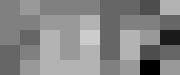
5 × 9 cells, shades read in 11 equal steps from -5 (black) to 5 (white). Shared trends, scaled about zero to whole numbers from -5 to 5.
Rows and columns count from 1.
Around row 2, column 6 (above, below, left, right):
-1 -1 2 0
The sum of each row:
-1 2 3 2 3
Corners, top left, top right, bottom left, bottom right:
0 2 -1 1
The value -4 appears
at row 3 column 9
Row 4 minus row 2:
-1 0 1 0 0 0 2 -2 0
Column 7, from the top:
-1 0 2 2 1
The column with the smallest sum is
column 8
